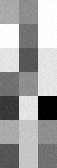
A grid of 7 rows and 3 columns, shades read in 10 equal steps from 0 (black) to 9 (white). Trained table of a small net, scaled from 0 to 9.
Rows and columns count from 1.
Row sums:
20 22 19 17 10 18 14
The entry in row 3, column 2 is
3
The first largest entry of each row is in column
3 1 1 3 2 2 2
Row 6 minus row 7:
3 0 1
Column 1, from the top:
6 9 8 4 2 6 3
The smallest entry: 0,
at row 5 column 3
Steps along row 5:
up down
